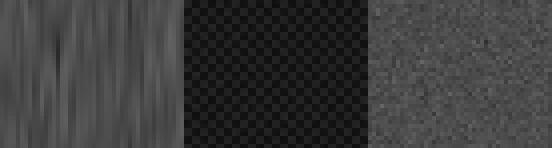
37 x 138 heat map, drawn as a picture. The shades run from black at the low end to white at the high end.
It is made of 1 by 3 panels. Panel 1,1: low, streaked downward, faint in contrast. Panel 1,2: very low, checkered, faint in contrast. Panel 1,3: low, fine-grained, faint in contrast.
